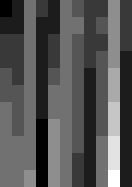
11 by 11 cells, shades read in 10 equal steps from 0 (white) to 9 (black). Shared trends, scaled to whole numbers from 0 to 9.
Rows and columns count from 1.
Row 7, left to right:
5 6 5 8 5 5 6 8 6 2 8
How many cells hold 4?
9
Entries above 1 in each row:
11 11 11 11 11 11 11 11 10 10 10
